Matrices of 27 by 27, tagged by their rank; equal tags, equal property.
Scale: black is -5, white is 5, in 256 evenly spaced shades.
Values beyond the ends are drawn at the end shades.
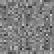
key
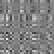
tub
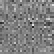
key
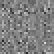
key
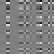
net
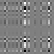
net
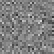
key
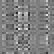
tub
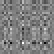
tub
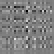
tub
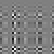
net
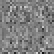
key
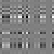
net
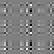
net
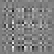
tub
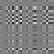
net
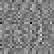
key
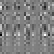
tub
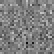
key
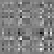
tub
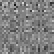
key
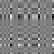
net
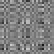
tub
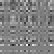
tub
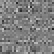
key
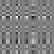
net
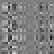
tub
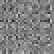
key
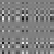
net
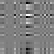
net
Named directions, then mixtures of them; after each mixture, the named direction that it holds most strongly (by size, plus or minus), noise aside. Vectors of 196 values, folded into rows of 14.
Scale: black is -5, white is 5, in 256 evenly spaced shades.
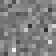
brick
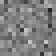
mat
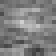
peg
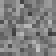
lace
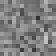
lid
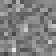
brick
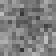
lid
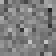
mat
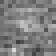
peg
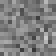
lid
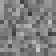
lace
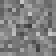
lace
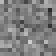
mat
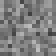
lace
